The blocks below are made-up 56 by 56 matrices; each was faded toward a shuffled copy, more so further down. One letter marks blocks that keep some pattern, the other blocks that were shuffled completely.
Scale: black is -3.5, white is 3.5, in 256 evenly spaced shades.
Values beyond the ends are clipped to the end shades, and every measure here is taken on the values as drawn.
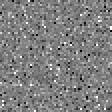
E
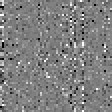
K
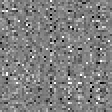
K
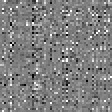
K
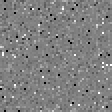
E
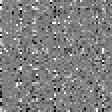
K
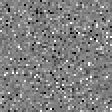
E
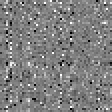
K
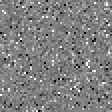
E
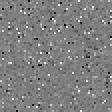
E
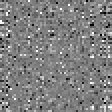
K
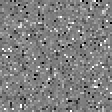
E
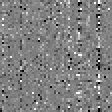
K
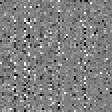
K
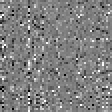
K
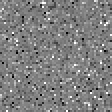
E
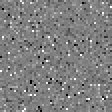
E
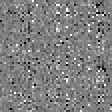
K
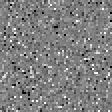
E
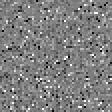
E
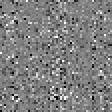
K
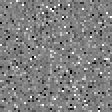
E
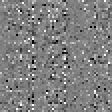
K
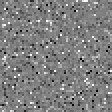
E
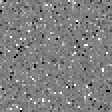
E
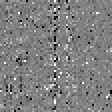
K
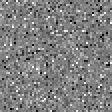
E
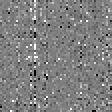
K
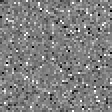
E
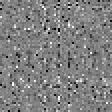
K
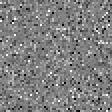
E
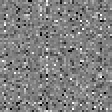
K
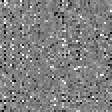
K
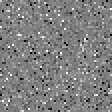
E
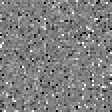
E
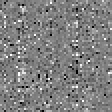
K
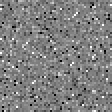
E
